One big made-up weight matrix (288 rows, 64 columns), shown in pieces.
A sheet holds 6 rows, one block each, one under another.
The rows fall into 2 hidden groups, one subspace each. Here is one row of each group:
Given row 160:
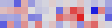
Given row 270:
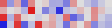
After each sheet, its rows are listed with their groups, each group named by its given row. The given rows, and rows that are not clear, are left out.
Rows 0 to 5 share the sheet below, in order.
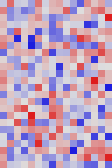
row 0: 160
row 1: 270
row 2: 270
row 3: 270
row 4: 270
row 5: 160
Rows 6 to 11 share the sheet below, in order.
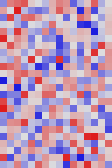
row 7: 270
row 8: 270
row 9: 270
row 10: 160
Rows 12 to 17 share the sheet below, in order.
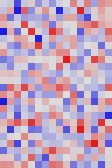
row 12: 270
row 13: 270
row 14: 160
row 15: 270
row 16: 160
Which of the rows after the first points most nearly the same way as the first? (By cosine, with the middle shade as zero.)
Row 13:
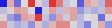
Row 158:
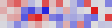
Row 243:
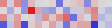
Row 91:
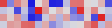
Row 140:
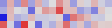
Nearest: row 140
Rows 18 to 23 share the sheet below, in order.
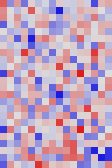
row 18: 270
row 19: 270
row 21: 270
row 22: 270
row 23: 160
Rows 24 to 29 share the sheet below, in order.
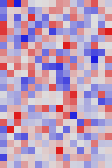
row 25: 160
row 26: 270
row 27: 160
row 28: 270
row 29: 270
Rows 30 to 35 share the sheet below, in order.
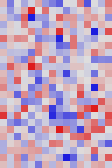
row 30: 160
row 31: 270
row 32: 160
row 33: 270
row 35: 160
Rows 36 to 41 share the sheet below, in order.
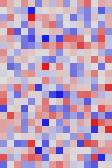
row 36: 160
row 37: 160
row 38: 160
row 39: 270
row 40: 160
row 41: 270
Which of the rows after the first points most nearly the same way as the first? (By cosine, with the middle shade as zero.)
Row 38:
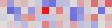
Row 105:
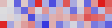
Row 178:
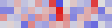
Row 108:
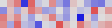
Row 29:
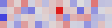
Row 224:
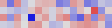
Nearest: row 178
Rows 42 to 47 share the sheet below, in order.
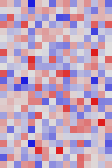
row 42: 270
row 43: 270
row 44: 270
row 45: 270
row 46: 160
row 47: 270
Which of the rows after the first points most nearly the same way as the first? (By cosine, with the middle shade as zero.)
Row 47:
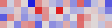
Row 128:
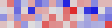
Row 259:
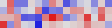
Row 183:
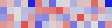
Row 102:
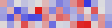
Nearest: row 183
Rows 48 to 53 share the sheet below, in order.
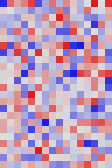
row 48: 270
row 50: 160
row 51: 270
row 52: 160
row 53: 270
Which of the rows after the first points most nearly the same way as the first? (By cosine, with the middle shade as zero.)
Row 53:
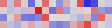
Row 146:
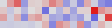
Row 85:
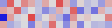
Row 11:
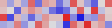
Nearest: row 11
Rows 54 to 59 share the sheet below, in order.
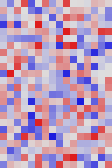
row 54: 160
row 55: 160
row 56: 270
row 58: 270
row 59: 160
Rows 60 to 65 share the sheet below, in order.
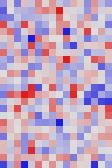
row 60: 270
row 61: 160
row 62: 160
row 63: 160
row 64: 270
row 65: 270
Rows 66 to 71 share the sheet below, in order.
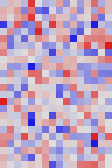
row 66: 270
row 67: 160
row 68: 160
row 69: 270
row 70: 270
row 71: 270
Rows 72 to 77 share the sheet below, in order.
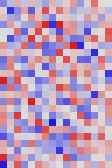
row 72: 160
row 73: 160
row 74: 160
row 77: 270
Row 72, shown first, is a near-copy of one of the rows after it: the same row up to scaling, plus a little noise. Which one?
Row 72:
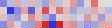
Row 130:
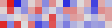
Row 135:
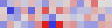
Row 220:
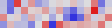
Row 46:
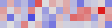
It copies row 135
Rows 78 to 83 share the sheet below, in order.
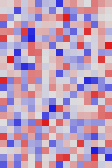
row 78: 270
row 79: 160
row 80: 160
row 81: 160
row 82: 160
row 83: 160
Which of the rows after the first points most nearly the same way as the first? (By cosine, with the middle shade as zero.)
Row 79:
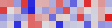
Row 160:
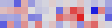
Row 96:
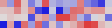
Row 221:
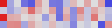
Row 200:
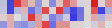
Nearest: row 160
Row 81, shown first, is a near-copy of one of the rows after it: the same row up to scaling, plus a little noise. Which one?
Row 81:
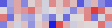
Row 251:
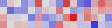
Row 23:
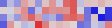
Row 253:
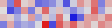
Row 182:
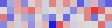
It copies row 182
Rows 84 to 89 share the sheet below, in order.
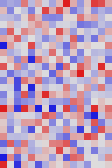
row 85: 270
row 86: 160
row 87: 270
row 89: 270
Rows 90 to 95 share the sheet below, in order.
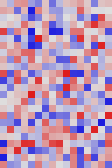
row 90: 270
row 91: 270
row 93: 160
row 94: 160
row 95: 270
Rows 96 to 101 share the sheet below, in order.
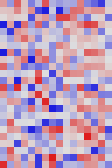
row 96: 160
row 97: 160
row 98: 160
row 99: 270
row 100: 160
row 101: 160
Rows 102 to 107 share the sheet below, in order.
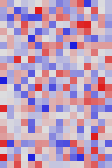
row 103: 160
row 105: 160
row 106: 270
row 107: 270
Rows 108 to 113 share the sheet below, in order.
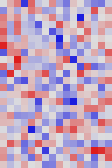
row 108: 160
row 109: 270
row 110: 270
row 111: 160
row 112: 160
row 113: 160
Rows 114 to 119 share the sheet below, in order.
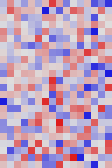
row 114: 160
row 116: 160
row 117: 270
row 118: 270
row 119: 160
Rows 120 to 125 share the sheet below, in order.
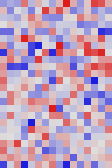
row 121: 160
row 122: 160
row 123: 160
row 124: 160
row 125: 270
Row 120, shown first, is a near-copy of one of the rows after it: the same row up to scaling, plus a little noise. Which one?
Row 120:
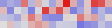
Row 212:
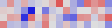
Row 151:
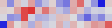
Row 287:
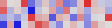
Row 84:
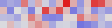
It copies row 84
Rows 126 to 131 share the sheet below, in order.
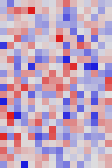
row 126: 160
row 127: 270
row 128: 160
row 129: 270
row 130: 160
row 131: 270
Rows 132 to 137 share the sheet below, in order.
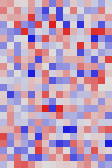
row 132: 270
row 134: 270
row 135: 160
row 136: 160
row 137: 270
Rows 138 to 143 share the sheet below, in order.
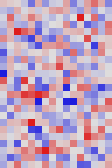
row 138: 270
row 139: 270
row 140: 270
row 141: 160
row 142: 160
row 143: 160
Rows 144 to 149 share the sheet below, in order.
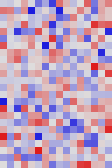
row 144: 270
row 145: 270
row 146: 160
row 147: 270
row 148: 160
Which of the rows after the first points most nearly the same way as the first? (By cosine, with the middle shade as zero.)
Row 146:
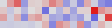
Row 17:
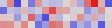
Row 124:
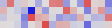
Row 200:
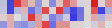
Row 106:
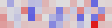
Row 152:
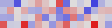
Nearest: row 124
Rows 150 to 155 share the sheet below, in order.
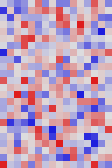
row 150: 270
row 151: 160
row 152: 270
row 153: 270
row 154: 160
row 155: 270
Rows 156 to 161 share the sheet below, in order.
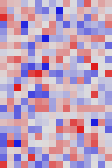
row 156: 270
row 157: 160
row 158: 160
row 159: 160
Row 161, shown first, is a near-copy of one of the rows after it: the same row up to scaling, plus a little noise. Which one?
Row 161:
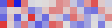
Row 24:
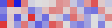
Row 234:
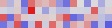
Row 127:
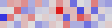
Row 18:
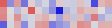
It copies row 24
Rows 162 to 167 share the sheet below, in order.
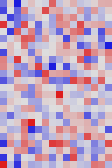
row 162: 270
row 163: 160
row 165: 270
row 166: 160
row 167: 270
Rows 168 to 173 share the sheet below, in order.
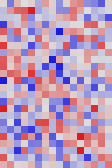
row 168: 160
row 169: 270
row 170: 270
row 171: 270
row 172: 270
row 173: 270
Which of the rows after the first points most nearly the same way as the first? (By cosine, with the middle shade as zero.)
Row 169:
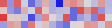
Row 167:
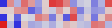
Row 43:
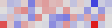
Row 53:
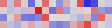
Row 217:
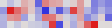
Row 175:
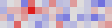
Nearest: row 53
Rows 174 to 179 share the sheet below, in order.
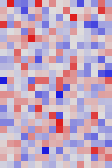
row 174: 160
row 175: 160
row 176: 160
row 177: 270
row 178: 270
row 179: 160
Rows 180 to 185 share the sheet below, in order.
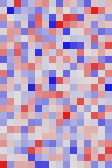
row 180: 160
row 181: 160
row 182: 160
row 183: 270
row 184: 160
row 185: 160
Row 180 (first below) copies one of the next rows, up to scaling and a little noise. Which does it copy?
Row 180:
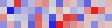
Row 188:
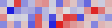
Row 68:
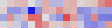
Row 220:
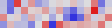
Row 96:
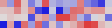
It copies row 188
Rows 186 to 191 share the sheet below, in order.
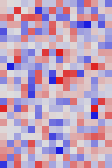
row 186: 270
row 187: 160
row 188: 160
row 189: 270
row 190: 270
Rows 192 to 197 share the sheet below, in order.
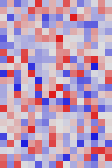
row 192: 160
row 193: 270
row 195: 270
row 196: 270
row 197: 160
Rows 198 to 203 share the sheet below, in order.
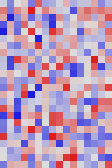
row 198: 160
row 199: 270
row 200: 160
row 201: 270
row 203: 160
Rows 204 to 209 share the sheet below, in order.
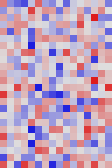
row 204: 270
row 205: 270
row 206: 270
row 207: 270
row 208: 160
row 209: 270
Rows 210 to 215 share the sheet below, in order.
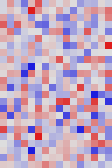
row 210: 160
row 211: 160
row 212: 160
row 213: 160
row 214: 270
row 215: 160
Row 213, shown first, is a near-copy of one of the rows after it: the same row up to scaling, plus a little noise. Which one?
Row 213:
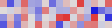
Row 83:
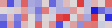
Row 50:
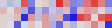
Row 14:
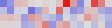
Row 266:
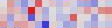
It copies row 83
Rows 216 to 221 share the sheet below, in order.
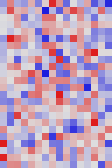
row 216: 160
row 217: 160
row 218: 270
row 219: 270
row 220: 160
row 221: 270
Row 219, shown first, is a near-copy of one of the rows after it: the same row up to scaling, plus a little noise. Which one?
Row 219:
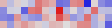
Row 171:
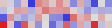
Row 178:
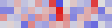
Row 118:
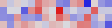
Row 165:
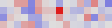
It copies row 118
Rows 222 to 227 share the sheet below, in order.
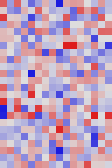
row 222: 270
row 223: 160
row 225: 270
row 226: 270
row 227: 270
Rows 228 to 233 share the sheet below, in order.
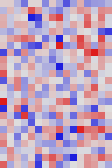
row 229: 160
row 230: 270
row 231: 270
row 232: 160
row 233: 160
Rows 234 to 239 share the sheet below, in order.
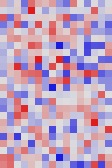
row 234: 270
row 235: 160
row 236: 270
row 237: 270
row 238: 160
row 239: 270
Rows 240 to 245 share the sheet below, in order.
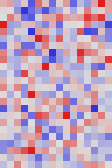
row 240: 160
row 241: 270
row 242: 160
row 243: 270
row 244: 160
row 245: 160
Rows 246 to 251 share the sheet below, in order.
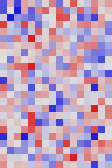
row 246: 270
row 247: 270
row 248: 160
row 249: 270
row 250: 270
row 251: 160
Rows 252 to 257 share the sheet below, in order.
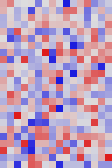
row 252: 160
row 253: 160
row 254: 160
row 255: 160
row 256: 160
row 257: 160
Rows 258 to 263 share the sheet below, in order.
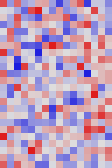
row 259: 160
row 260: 270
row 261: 160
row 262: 160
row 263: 160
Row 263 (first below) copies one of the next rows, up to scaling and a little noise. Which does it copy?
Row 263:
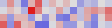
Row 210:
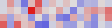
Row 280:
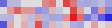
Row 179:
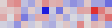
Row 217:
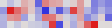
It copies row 210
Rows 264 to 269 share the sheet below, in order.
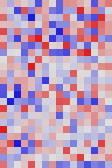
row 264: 270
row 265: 270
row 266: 160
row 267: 270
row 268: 270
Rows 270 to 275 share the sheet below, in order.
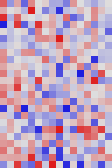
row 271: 270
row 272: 270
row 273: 270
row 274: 160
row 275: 270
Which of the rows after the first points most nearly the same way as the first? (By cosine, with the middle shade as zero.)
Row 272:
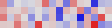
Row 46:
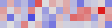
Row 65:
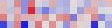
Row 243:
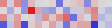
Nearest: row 46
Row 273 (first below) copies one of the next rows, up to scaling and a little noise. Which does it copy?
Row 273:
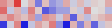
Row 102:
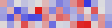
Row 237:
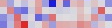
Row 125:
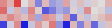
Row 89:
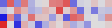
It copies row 125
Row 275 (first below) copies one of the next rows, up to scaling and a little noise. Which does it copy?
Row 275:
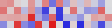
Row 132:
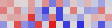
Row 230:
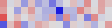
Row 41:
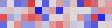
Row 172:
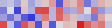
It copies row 132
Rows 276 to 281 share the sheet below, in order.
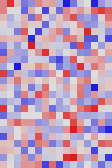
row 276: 160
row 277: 160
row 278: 270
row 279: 270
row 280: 160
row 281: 160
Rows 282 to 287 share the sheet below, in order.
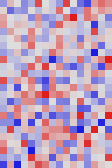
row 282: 160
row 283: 270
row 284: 160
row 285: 160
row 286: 160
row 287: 160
